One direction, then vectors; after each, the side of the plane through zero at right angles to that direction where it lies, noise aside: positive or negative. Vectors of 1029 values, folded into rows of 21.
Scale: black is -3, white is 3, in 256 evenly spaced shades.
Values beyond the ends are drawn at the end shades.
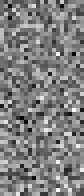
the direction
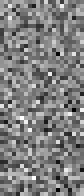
negative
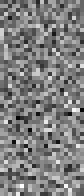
positive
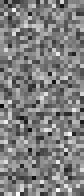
positive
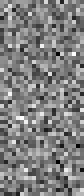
negative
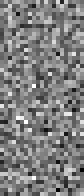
negative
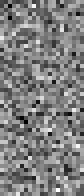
positive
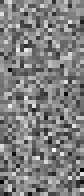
negative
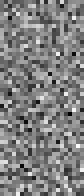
positive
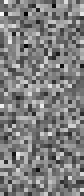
negative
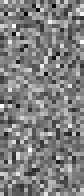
negative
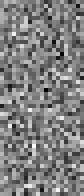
positive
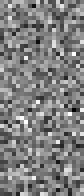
negative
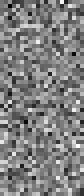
positive
